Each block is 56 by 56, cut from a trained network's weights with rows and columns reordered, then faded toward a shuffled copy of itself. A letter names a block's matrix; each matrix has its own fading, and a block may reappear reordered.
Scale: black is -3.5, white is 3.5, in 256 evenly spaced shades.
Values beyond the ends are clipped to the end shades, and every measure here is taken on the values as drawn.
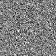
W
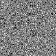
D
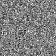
W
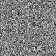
W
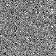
D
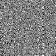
D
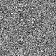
W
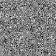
D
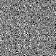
D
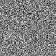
W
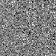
D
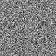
W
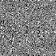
D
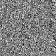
W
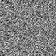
W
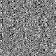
D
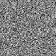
W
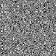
D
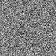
W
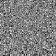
D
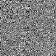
D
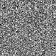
W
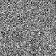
W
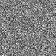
W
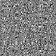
D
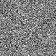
W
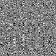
D
